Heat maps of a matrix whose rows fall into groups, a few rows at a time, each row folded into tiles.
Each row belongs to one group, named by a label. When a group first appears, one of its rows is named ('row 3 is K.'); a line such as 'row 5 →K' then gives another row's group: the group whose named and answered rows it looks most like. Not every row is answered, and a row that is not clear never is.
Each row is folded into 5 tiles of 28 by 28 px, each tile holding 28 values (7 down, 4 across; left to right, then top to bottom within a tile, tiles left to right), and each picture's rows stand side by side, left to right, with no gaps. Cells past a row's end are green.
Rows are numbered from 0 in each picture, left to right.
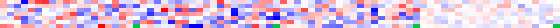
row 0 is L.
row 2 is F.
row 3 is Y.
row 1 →F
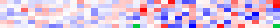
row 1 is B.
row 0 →F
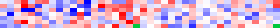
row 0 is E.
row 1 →B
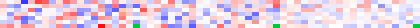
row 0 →L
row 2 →Y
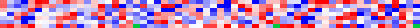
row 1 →E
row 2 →L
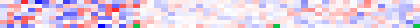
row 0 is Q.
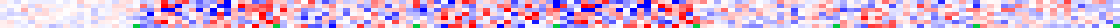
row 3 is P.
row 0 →F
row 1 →E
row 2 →B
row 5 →F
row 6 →P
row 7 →Y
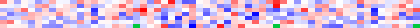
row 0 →F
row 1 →B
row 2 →F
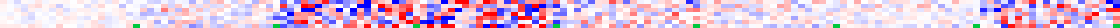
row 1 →F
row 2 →E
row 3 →L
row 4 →P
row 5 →Y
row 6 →Y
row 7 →P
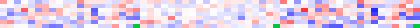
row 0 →F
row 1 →Q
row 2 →F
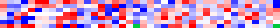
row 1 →P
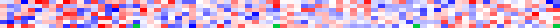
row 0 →L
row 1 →B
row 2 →Y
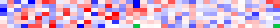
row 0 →P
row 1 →B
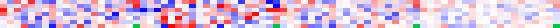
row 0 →B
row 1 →P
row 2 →B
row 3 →B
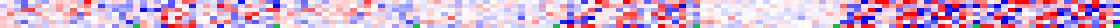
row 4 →L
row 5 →Q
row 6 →L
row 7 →L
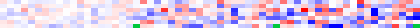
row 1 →F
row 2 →F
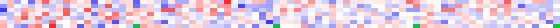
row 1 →Y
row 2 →B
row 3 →Y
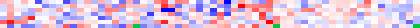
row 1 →E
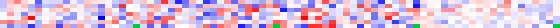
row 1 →Q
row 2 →P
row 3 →Y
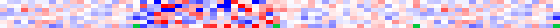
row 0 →F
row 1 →E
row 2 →B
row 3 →F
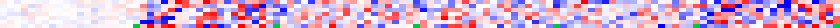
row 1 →L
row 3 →P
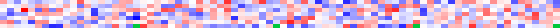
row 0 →F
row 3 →P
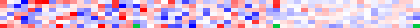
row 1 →B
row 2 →F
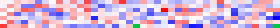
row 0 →Y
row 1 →F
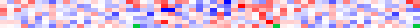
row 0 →B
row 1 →E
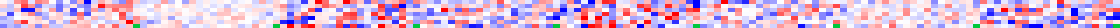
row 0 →E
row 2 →L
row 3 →F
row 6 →P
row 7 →F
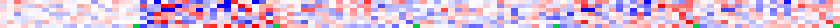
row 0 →Y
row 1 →E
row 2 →Y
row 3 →F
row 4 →E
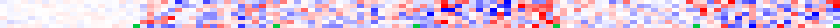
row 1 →Q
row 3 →E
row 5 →B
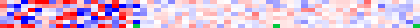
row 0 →L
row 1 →P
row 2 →Y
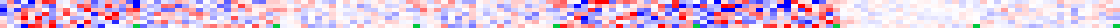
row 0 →P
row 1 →E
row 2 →B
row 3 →B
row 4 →L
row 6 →Q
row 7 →F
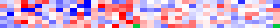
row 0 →E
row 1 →P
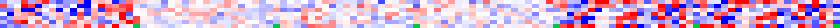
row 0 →E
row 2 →P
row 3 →B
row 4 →L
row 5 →L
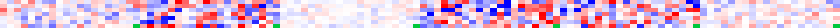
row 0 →B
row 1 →L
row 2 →F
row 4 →P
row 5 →P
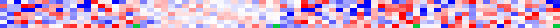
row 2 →E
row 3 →P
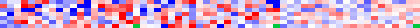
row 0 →E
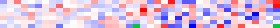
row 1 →B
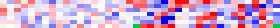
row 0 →B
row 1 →L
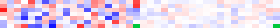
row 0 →B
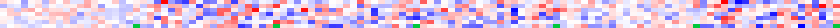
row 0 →Y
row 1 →Q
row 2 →F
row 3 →F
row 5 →Q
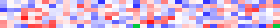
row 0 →P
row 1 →Q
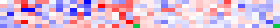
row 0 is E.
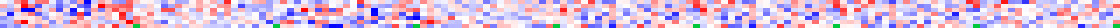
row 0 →E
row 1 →Y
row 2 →F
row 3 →Q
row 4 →B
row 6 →B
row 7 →Q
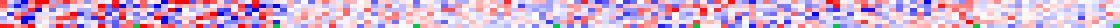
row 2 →P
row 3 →Y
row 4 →Q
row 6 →E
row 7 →Q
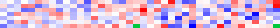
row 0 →E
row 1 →B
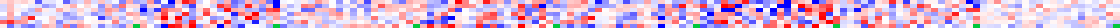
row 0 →Q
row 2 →E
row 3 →L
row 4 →Q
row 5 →E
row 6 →P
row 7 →Q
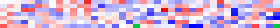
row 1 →F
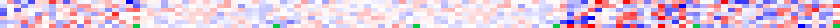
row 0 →P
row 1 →Y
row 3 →Y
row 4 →L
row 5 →Q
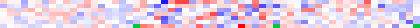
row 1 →L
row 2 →Y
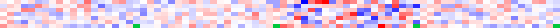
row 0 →Y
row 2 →L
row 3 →Y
